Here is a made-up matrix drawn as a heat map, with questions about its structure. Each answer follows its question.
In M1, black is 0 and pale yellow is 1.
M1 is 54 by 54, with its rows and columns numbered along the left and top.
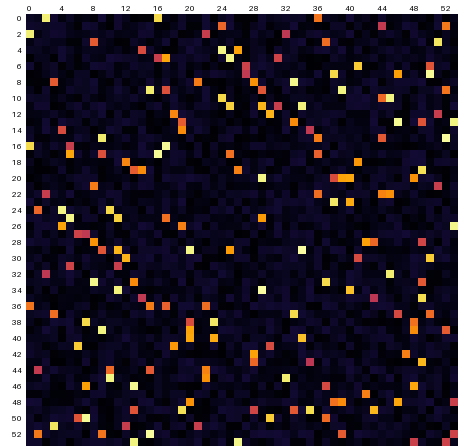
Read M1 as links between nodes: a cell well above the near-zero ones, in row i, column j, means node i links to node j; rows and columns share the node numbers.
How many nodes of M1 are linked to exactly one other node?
1
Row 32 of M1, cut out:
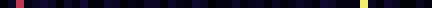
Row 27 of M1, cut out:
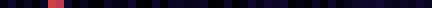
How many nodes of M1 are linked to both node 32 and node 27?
0
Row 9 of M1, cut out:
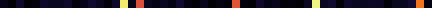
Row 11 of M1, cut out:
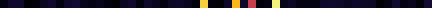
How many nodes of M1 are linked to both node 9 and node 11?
1
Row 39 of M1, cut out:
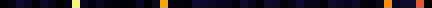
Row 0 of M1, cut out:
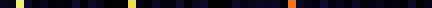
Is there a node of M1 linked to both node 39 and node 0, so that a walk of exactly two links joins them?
no
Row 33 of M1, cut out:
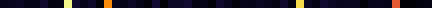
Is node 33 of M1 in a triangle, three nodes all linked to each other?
yes
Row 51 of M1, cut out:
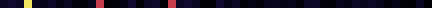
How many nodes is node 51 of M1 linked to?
3
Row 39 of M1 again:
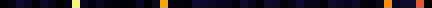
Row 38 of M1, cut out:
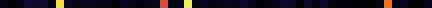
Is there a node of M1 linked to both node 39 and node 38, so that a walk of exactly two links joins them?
yes
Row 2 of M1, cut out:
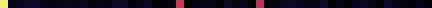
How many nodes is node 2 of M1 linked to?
3
